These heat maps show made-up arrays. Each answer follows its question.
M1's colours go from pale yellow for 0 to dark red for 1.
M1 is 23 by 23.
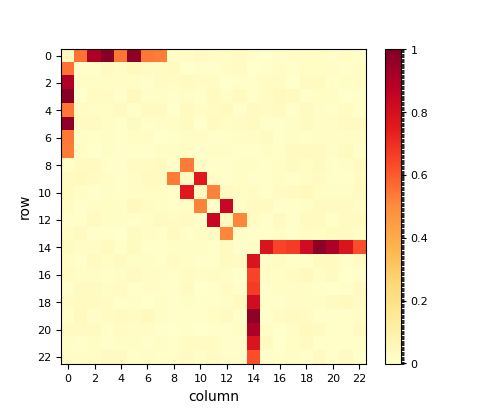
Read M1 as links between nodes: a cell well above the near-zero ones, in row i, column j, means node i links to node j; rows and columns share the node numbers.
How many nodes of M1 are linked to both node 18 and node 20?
1
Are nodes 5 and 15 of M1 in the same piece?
no
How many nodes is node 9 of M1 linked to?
2
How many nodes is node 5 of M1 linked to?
1
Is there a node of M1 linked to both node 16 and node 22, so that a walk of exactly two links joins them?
yes
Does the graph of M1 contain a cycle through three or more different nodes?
no
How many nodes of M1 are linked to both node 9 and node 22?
0
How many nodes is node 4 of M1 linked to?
1
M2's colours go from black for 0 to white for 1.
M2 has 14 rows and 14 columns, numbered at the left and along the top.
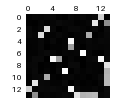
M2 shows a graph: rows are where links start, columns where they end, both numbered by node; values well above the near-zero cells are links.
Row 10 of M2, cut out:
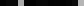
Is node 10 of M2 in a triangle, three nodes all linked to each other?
no
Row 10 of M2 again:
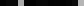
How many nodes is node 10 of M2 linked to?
2
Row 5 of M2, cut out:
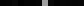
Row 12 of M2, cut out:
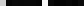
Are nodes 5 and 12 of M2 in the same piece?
yes
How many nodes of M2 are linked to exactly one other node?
6
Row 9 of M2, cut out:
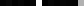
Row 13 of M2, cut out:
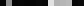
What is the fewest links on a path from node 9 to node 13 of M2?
1
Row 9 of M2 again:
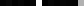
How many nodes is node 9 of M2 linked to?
2
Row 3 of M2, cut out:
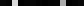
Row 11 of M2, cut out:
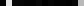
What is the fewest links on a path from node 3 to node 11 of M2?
3
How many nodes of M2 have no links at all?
0
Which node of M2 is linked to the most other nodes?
node 13
